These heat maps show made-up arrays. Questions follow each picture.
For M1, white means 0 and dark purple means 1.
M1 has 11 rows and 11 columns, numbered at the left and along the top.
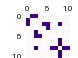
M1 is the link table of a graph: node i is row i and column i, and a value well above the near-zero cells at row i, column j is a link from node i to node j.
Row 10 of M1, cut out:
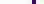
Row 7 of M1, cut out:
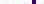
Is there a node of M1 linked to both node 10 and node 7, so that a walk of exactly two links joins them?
yes
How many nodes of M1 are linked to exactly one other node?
7
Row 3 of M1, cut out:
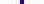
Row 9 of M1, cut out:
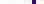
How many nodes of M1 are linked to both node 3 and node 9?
0
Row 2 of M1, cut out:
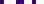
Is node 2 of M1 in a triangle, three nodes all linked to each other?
no
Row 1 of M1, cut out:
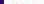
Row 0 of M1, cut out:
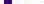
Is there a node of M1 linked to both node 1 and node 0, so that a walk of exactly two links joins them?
no
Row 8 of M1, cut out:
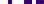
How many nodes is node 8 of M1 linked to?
5
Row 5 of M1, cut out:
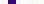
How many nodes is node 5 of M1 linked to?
2
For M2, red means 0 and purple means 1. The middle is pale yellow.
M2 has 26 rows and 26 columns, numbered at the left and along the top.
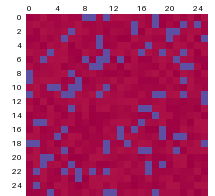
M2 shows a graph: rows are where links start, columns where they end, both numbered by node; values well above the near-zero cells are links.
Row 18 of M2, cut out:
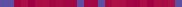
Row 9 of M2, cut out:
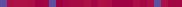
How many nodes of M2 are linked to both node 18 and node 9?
1
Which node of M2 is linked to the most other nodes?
node 11
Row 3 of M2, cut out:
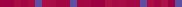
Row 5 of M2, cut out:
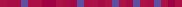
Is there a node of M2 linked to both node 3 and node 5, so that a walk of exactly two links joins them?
no
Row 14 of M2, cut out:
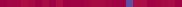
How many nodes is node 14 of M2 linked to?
1
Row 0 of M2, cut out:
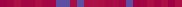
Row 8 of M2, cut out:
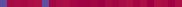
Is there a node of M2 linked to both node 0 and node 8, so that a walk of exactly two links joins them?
no
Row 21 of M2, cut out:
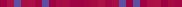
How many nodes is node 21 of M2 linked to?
4
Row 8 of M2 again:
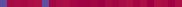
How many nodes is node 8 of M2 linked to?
2
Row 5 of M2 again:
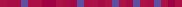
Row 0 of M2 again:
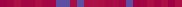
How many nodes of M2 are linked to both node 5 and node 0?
1
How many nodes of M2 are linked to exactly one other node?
4
